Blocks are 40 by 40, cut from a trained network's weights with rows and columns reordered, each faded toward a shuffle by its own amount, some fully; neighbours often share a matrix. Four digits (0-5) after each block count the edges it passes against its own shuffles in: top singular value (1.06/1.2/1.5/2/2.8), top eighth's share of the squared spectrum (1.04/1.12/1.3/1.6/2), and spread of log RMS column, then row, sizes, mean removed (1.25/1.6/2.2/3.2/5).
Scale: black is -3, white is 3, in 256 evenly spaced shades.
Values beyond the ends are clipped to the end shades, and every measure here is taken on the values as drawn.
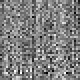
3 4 0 2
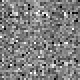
2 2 0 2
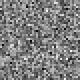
0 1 0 0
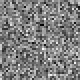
0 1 0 0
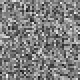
1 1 0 0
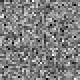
0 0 0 0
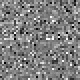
2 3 0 2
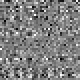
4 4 1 3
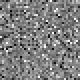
1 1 0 0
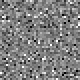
2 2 0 1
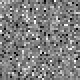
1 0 0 0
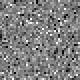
0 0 0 0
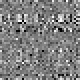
4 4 2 3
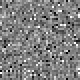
1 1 0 0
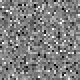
1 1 0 0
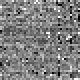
2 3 2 0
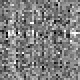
3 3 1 2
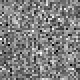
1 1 0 1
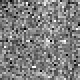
2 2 0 1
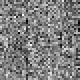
2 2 1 0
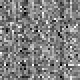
3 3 1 1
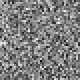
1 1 0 0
